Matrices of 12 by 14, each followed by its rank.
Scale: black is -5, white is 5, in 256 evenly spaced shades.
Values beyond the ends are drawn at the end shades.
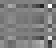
one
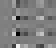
one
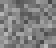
full rank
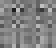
two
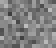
full rank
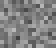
full rank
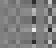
one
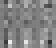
two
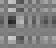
one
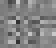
two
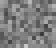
full rank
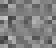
two
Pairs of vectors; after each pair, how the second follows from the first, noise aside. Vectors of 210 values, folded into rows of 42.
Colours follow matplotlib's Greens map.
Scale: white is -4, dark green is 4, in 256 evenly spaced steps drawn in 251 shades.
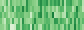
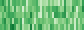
negated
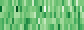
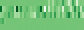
partly zeroed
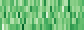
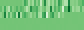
partly zeroed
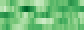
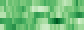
reversed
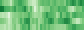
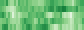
wrapped around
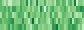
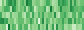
reversed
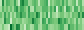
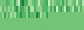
partly zeroed
